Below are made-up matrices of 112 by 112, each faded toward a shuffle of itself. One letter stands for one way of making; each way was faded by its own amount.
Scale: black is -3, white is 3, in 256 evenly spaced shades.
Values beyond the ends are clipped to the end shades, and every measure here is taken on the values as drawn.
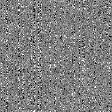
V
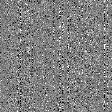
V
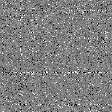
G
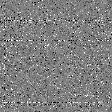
G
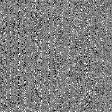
V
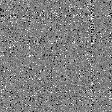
G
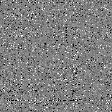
G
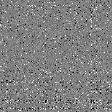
G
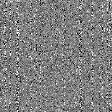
V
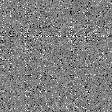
G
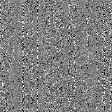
V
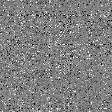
G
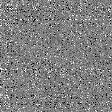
G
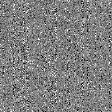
V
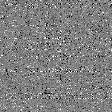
G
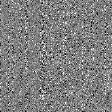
V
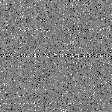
G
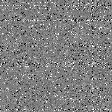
G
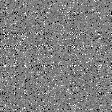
G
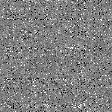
G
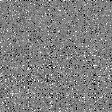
G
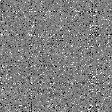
G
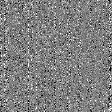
V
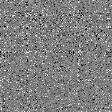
G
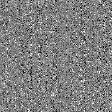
V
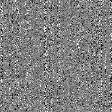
V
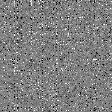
G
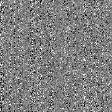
V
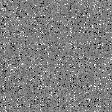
G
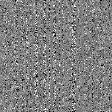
V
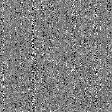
V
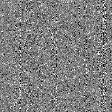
V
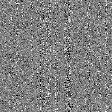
V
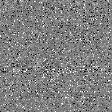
G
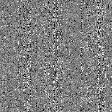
V
